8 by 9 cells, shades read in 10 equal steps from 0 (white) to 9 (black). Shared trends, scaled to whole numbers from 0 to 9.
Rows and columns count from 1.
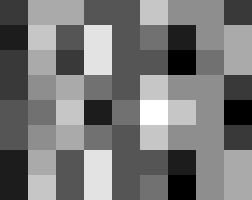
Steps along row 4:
down down up up down up same up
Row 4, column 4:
5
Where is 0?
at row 5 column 6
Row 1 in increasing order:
2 3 3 4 4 6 6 7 7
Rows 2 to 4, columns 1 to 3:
8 2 6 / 7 3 7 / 7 4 3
